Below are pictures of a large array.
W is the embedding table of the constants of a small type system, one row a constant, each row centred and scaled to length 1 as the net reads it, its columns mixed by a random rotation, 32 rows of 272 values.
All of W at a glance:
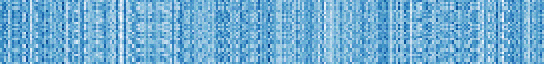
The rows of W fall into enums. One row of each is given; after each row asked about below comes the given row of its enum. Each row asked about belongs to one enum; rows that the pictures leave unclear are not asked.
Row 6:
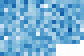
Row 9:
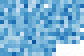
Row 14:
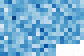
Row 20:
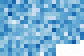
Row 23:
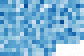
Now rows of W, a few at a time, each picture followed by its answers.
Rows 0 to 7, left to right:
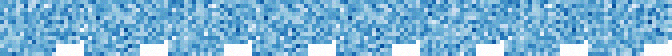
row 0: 9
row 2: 6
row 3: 14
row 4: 14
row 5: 20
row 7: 23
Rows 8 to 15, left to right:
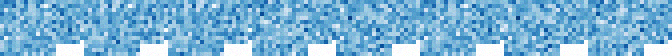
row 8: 6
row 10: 9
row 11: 20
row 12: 14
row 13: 6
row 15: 20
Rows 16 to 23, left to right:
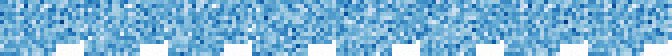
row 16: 23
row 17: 6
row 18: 9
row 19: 14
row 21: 20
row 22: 23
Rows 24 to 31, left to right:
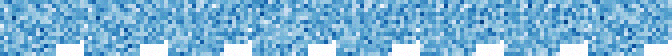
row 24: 14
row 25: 14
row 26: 9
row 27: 20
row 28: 9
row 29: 23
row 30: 23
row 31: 14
